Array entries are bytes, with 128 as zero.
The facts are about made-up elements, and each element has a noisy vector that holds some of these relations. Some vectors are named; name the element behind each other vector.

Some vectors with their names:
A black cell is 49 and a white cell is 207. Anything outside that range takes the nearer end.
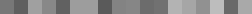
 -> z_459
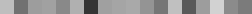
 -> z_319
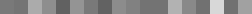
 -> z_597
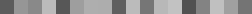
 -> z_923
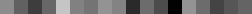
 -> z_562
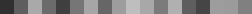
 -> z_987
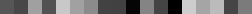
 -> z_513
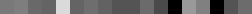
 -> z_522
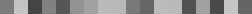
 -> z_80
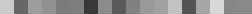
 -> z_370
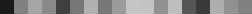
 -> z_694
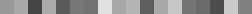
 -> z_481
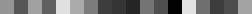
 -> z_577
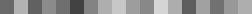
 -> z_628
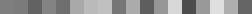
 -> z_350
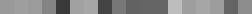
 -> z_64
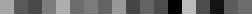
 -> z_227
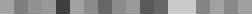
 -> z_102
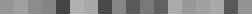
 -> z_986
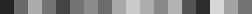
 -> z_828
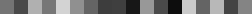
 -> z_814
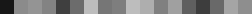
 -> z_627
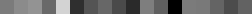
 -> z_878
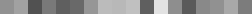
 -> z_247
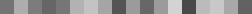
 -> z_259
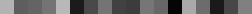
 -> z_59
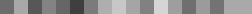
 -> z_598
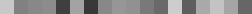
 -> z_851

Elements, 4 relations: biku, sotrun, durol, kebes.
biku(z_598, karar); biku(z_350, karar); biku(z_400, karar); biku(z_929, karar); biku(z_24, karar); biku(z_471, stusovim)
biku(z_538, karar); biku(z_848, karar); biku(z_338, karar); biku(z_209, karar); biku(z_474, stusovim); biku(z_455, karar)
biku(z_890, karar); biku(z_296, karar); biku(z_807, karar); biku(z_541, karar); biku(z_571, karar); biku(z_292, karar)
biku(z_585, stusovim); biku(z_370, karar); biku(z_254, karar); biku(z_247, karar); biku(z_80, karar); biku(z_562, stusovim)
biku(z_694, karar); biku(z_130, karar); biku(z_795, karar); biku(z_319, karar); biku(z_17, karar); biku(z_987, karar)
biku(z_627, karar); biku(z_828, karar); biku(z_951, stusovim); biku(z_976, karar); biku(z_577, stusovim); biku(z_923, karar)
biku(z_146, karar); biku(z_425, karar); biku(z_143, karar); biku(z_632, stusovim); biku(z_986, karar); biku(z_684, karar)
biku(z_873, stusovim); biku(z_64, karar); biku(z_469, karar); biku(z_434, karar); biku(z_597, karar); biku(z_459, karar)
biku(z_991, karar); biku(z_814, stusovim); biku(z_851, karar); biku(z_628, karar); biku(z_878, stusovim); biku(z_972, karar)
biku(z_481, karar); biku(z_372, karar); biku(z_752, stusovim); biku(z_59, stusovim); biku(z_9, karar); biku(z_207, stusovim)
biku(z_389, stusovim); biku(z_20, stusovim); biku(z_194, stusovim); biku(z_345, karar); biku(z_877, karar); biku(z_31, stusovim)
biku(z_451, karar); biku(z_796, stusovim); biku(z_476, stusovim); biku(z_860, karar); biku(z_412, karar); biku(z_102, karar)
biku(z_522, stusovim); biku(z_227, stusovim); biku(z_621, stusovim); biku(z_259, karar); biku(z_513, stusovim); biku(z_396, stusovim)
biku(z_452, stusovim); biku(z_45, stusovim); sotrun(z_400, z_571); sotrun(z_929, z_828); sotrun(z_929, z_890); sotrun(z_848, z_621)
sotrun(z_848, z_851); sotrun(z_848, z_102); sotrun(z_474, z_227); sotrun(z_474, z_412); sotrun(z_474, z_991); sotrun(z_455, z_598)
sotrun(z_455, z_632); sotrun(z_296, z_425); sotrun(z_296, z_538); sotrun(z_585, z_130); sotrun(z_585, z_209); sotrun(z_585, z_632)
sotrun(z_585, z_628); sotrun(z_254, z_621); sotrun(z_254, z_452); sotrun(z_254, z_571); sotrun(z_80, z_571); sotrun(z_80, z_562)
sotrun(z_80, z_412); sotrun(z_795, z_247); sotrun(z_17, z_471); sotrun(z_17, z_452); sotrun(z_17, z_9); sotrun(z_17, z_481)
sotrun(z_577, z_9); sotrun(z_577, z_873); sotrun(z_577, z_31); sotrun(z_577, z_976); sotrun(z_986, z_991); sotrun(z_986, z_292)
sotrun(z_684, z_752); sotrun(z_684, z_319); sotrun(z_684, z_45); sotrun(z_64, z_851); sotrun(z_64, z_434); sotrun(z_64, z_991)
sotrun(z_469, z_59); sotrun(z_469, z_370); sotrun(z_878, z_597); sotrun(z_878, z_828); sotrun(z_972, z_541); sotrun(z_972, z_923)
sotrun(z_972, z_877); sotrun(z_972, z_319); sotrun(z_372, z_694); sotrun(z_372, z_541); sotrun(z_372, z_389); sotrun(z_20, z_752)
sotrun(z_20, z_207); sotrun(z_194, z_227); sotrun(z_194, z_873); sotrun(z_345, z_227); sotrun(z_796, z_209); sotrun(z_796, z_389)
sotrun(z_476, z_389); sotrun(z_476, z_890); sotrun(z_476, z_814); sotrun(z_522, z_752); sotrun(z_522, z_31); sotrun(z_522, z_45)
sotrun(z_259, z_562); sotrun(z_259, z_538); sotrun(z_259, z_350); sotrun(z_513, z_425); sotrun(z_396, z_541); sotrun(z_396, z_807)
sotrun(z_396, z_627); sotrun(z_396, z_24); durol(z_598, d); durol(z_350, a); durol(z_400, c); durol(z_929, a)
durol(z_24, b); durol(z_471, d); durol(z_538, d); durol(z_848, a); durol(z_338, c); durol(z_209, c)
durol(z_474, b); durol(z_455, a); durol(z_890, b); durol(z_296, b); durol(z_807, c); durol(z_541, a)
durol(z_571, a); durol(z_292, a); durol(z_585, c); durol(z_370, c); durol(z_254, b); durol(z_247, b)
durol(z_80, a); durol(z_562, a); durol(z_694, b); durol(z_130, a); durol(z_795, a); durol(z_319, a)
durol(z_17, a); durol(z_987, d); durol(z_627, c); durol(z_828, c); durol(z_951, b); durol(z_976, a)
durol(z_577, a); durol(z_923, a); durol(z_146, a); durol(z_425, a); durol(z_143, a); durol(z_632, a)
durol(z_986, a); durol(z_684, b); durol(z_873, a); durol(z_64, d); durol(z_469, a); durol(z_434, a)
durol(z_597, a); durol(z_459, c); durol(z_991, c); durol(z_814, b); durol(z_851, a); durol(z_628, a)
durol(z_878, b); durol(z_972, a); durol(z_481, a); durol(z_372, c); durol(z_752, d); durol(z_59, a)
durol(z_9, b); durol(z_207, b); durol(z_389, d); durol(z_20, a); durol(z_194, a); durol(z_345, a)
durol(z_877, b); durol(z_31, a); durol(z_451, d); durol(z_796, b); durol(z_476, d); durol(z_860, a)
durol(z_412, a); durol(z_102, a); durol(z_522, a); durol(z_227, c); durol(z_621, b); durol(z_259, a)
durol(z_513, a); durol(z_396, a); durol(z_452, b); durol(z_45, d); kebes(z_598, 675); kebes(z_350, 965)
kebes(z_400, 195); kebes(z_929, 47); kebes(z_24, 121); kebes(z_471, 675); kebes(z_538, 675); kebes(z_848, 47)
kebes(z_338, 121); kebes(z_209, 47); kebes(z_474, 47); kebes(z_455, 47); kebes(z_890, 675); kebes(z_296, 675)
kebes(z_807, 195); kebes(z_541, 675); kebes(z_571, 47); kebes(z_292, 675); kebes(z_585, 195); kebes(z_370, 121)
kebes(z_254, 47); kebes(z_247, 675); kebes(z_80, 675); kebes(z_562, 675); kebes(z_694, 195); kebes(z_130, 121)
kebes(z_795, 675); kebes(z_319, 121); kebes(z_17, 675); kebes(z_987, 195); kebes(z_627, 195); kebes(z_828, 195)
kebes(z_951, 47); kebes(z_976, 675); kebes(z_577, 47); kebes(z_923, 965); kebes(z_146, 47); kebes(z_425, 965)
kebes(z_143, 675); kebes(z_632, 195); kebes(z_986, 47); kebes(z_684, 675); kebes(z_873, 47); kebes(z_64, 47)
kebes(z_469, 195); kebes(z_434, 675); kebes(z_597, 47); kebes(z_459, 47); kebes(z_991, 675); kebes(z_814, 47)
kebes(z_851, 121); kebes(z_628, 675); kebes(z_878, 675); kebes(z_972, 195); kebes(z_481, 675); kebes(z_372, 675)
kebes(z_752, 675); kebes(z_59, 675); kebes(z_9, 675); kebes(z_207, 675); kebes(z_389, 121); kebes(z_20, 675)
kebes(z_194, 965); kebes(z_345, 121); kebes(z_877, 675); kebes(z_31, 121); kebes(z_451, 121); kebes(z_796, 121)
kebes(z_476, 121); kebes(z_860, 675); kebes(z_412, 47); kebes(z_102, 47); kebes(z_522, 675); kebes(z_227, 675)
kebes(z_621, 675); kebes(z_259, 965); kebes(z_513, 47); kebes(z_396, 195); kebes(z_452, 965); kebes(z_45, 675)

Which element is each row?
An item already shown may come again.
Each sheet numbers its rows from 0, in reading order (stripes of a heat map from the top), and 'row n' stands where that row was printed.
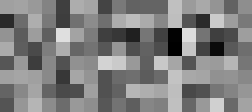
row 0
z_64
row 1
z_828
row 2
z_577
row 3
z_227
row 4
z_538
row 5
z_848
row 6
z_469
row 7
z_929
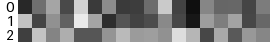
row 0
z_585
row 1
z_31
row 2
z_372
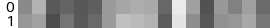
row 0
z_795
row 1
z_247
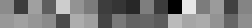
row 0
z_951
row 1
z_64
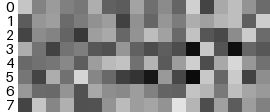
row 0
z_345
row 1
z_455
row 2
z_400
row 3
z_621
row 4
z_425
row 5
z_814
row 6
z_571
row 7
z_372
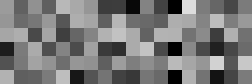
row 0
z_474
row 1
z_412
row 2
z_434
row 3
z_396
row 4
z_209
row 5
z_59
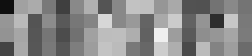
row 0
z_972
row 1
z_17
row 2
z_247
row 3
z_296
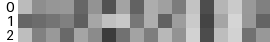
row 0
z_24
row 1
z_425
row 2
z_130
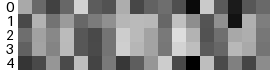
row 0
z_471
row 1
z_684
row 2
z_890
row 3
z_890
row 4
z_632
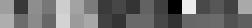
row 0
z_873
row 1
z_194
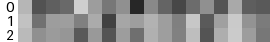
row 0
z_452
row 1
z_319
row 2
z_24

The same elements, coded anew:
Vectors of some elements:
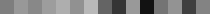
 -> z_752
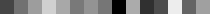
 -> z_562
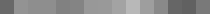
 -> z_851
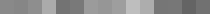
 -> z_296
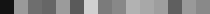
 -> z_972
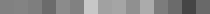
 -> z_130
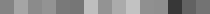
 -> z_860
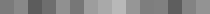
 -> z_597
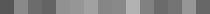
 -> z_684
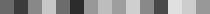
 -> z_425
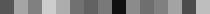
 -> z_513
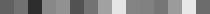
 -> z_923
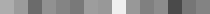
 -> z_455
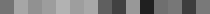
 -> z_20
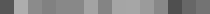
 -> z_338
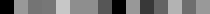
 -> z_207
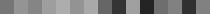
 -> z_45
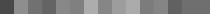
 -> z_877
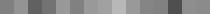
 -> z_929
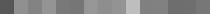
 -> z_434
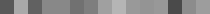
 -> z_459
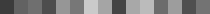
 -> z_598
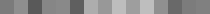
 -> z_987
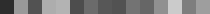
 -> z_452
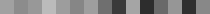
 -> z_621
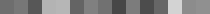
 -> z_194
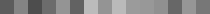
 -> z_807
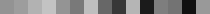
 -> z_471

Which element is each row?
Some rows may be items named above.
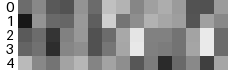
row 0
z_209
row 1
z_972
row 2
z_923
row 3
z_923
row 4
z_814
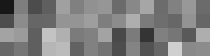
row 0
z_890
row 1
z_684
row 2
z_951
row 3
z_194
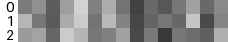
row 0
z_396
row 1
z_585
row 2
z_951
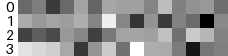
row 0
z_828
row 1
z_389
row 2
z_350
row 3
z_370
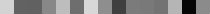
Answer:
z_632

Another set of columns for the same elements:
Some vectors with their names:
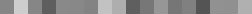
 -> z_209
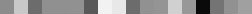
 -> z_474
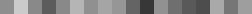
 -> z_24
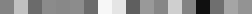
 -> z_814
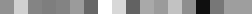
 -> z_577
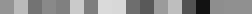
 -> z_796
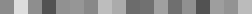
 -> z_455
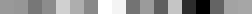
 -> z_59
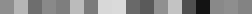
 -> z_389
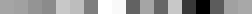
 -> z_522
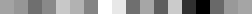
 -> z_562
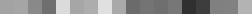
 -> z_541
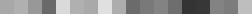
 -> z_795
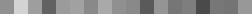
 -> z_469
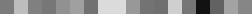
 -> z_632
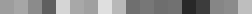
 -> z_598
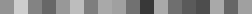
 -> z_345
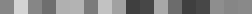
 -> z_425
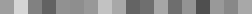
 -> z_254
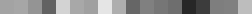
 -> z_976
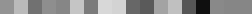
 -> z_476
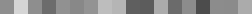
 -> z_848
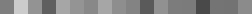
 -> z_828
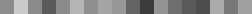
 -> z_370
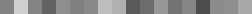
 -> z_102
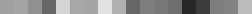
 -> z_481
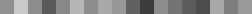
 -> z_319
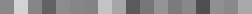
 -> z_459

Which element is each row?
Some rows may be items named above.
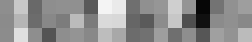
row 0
z_474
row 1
z_389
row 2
z_455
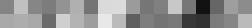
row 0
z_585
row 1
z_684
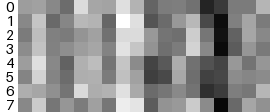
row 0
z_890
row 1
z_452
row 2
z_632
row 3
z_396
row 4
z_259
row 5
z_425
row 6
z_372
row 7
z_513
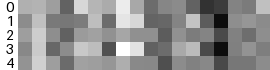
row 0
z_17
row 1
z_31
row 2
z_400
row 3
z_194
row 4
z_972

